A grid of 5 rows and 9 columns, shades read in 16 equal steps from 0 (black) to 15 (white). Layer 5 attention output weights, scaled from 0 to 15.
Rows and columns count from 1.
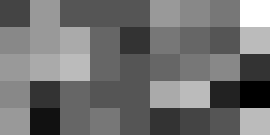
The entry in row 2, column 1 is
8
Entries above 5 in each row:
5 7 7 4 4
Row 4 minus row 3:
-1 -7 -5 -1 0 4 4 -6 -3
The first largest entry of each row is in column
9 9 3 7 9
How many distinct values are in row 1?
6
